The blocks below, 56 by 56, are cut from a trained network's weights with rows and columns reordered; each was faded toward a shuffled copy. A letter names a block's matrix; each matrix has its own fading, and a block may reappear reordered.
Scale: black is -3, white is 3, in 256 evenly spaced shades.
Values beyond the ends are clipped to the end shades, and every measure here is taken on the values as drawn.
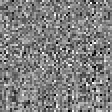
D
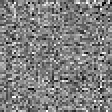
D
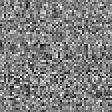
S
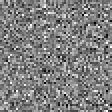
D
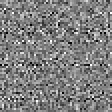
S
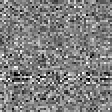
S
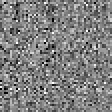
D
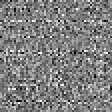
S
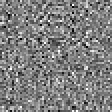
D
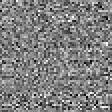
S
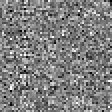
D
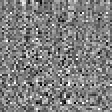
D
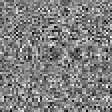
S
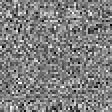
S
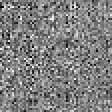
D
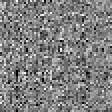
D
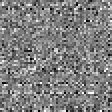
S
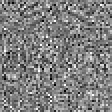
D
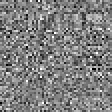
S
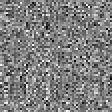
D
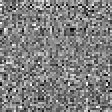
S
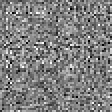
D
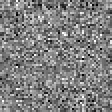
D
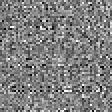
S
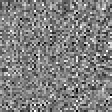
D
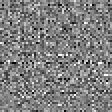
S
